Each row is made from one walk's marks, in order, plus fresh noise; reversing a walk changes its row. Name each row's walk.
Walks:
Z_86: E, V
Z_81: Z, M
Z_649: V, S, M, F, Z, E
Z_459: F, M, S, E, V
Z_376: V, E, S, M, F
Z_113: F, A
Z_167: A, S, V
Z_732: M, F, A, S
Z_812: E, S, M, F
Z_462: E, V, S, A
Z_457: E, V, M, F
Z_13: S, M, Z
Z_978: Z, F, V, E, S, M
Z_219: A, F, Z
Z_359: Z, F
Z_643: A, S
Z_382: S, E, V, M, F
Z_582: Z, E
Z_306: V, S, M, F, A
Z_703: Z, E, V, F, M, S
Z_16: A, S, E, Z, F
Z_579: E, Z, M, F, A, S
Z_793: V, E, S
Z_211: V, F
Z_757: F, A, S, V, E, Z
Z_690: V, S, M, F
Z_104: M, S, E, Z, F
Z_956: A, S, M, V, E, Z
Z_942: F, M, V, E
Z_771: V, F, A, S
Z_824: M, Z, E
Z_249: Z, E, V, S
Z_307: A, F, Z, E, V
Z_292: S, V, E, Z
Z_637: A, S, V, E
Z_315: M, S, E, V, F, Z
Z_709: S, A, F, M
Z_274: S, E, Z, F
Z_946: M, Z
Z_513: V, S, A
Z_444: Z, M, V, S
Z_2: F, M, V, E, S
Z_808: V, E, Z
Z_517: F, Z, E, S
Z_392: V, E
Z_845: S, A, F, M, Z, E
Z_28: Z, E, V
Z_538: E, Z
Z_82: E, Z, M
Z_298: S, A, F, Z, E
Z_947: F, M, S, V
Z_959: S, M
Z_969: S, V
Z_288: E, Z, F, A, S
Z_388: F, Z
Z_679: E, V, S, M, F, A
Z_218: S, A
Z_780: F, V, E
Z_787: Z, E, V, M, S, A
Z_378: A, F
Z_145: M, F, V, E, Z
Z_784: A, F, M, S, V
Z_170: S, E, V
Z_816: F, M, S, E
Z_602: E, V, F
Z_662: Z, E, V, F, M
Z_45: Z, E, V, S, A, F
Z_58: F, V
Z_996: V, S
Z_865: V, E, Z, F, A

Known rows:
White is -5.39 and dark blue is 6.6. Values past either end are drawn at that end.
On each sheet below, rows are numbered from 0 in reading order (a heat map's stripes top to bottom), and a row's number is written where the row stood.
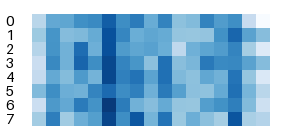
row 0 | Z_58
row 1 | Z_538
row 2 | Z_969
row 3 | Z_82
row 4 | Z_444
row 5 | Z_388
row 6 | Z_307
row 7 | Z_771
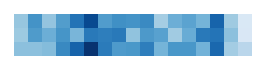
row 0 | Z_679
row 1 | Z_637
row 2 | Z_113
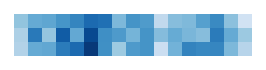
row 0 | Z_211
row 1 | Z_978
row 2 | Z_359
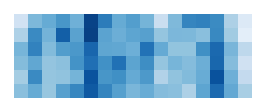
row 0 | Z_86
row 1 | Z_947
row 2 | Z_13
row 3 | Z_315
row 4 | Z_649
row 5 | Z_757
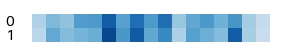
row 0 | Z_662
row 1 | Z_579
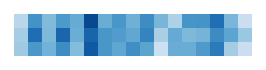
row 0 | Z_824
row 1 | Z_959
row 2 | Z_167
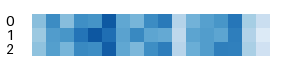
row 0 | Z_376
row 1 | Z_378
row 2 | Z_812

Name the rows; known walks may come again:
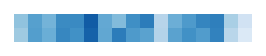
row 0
Z_812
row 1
Z_45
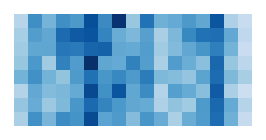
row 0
Z_643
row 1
Z_16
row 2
Z_602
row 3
Z_787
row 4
Z_219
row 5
Z_579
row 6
Z_292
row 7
Z_845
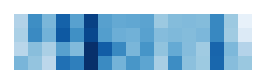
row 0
Z_947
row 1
Z_784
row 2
Z_2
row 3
Z_513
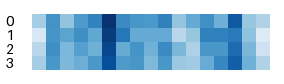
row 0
Z_865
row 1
Z_28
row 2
Z_824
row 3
Z_298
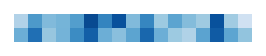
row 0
Z_732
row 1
Z_946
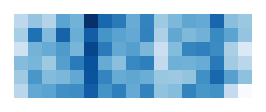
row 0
Z_793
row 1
Z_959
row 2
Z_86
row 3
Z_457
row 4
Z_538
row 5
Z_58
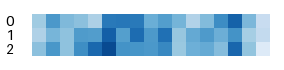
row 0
Z_392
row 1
Z_662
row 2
Z_306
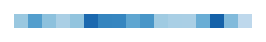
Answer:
Z_780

